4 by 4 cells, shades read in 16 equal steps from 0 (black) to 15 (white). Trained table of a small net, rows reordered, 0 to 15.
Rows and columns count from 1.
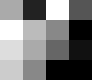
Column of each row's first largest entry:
3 1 1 1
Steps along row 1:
down up down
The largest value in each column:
15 11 15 5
